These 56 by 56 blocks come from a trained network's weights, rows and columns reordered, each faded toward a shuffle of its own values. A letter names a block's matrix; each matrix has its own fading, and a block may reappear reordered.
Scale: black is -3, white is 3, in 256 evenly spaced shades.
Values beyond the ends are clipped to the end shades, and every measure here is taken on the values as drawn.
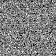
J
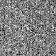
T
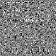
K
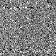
K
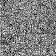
T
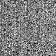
T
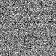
J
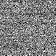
J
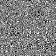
K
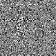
K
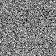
J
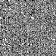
T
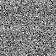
J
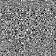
K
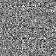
K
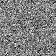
J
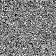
J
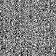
T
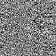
K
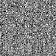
T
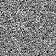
J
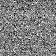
J
